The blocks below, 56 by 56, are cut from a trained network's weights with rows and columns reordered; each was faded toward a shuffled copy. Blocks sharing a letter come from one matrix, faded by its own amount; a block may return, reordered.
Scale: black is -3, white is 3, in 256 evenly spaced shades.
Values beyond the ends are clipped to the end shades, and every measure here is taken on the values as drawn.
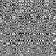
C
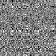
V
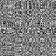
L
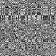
V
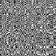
L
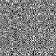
V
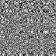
C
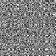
C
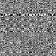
C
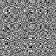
L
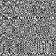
C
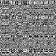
C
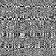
C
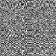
V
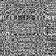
V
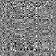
L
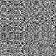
L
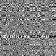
C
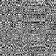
C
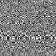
C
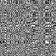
L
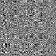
L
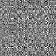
L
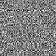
C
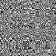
C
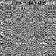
L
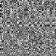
C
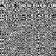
V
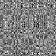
L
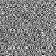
V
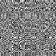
L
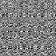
C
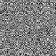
C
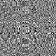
L
